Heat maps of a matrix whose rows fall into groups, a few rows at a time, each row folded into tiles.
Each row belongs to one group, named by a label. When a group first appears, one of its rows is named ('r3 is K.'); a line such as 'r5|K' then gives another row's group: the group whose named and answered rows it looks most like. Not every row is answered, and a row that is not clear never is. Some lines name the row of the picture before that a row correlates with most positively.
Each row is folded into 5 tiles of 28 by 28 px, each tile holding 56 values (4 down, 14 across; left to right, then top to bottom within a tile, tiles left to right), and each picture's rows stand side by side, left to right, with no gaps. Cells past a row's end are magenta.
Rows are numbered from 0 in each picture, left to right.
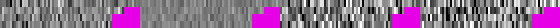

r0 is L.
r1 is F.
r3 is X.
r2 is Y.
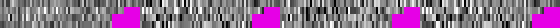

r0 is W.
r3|L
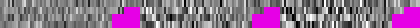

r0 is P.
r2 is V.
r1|L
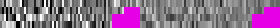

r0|V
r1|L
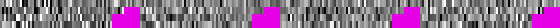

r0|V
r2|X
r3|P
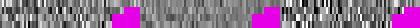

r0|V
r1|L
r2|V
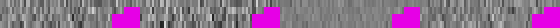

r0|F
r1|F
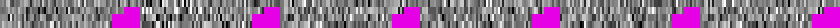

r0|X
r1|L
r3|Y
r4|F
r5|P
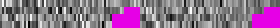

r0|V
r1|L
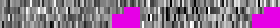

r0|W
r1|X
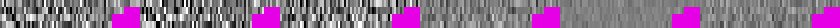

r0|V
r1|V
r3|Y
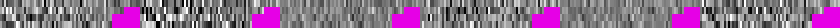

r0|L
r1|V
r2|F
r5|V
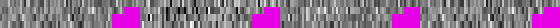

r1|X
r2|W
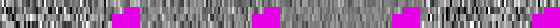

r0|V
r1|F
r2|L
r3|X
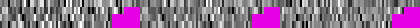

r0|Y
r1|Y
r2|L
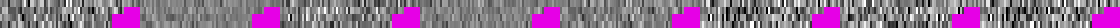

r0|Y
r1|L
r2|W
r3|L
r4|Y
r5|X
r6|P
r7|X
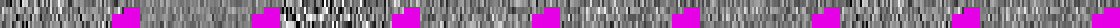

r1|F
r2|V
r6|L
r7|W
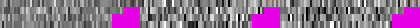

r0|W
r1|P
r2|X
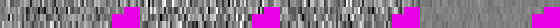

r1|P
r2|Y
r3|L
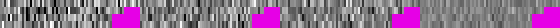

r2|Y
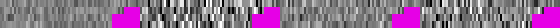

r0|P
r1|Y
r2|P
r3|L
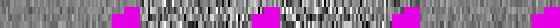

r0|P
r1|P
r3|F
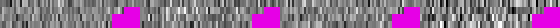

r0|L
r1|W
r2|P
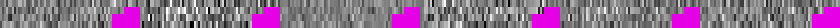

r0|P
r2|Y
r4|W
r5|F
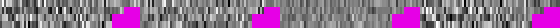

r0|V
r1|P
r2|Y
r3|L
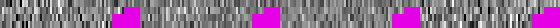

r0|L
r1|W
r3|P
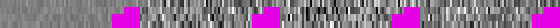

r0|F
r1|F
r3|W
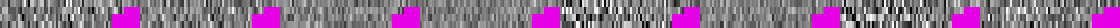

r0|Y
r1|F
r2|P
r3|P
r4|L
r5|F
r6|V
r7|W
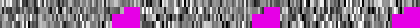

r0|V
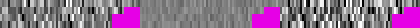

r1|F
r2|Y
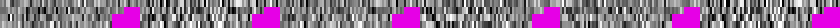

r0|X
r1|Y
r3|V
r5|Y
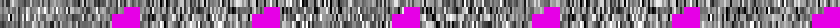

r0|W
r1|Y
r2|V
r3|V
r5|X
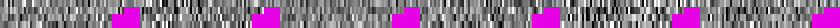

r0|P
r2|Y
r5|X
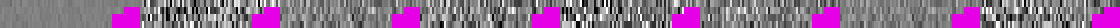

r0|L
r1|X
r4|V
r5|W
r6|F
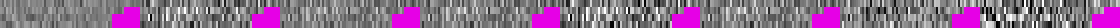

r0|L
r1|W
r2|W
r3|W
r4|W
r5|W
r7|V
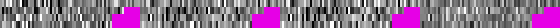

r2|X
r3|W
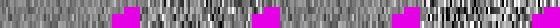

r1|F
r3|X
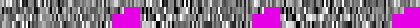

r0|V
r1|V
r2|V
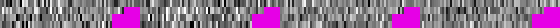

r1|W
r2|P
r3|X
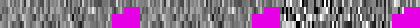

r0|F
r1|F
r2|V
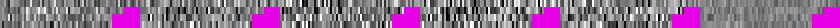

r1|X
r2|V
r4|P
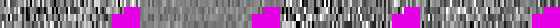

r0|X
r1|P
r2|V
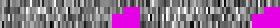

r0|W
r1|W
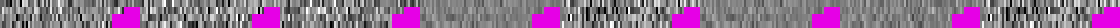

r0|L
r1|P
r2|W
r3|L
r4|X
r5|L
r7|X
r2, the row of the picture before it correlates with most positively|0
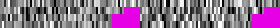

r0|X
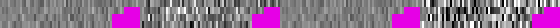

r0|F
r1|W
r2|F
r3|X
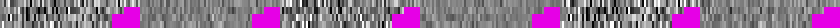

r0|X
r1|Y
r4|X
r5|P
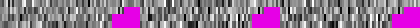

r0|P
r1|P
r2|P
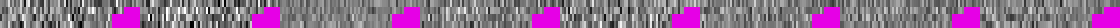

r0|F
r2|Y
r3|W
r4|P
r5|W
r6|W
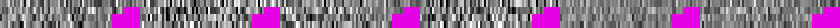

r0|F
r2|L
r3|Y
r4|F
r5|W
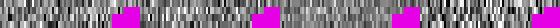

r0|P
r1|W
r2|W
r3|Y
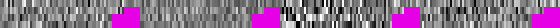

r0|P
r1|W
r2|V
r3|X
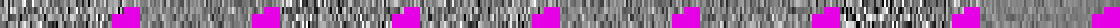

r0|P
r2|V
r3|P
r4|F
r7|L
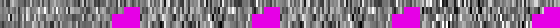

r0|W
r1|F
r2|F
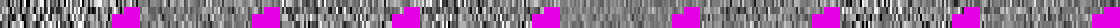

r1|Y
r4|F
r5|X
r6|L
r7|W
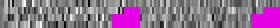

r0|P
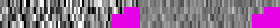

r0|Y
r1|F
